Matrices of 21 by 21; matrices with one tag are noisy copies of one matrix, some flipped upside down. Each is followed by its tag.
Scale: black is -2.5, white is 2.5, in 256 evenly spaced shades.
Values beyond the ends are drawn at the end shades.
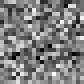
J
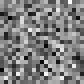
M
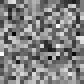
J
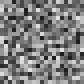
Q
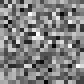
Q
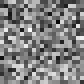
J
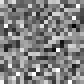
M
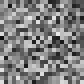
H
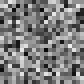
M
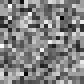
Q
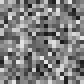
M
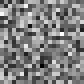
Q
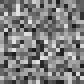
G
